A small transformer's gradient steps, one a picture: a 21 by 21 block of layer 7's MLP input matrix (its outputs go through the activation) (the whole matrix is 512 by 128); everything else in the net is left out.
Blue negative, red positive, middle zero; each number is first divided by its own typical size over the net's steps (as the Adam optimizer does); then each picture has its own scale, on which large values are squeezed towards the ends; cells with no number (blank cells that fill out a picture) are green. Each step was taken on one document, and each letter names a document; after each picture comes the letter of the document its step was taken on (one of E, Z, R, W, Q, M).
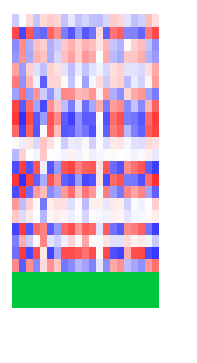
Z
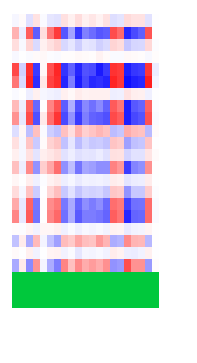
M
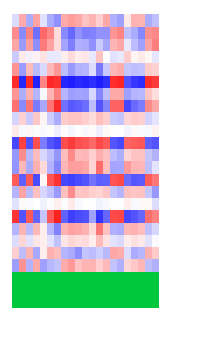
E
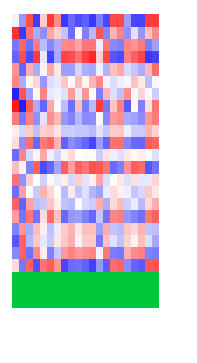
Z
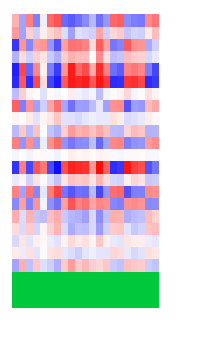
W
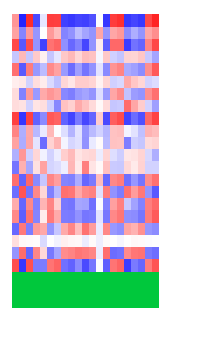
Z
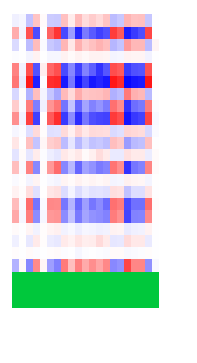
M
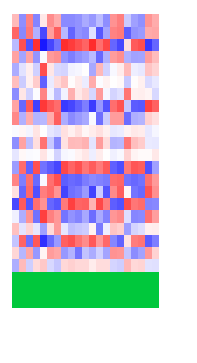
E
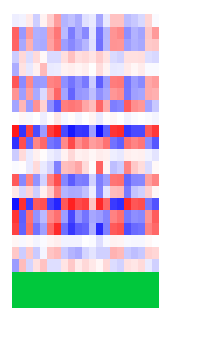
E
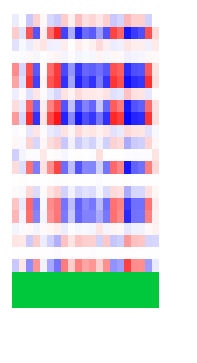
M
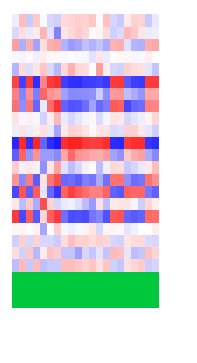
E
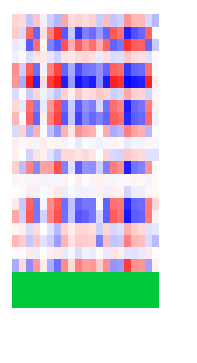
M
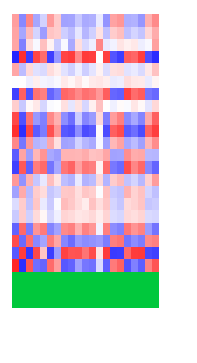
Z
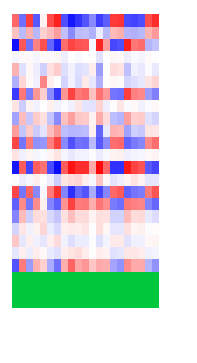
W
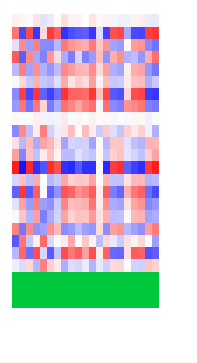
Z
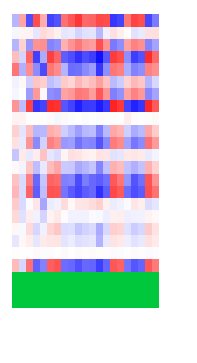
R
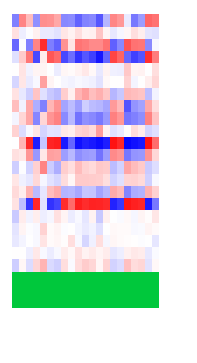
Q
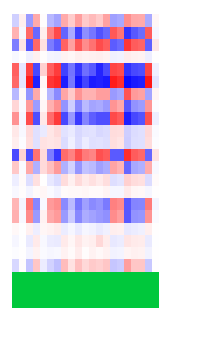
M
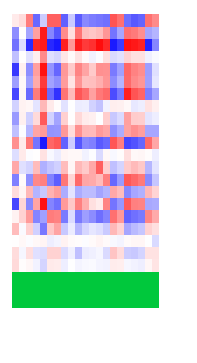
Q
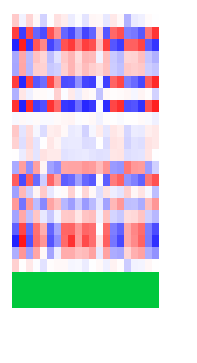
Z
